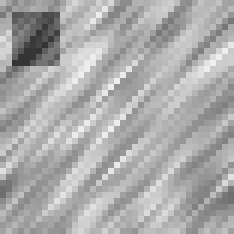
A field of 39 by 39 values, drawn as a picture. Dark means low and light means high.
Ninth with the lowest average: top left. Mirror symmetry: none. Grain: diagonal, up to the right. Odd patch: lower, in the top left. Average level on the scale: 70%.
